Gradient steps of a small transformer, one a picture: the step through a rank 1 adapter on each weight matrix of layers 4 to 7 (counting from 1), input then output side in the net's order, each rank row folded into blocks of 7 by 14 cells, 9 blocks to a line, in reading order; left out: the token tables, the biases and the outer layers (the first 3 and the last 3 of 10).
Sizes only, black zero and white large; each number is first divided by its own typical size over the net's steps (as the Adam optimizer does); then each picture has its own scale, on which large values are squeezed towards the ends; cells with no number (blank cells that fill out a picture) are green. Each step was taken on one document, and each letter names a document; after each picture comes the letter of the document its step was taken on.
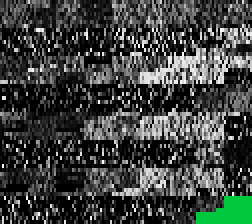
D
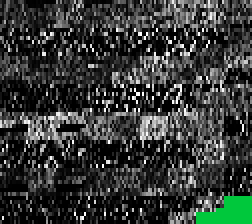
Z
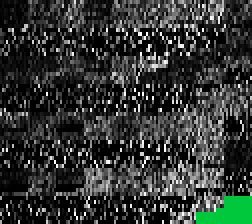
Z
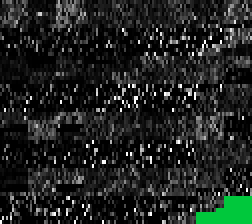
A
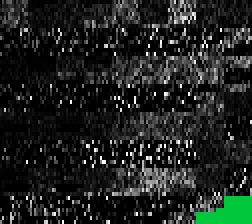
A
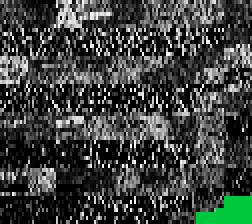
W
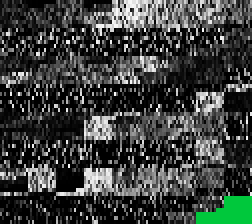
W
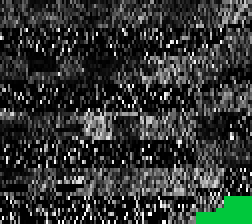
A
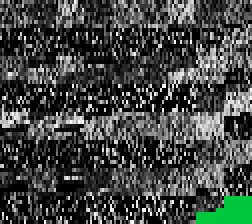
D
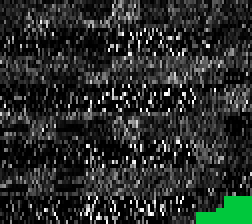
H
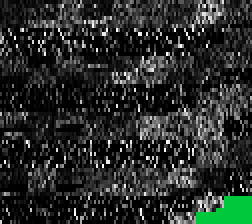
Z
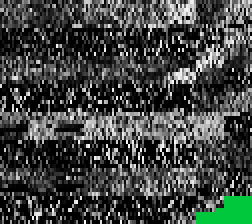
D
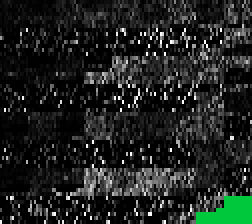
A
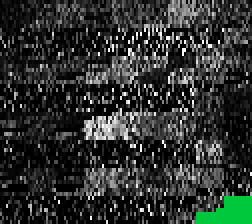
H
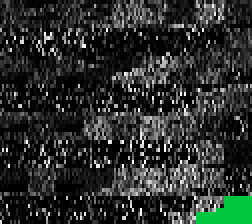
Z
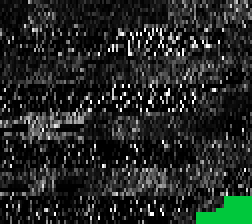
H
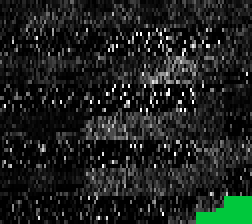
H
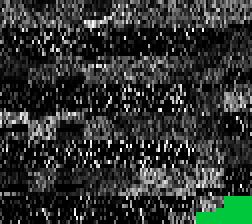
Z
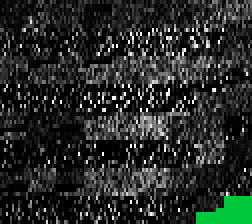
H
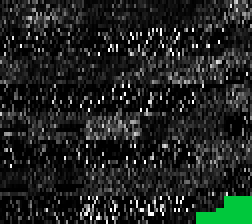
H
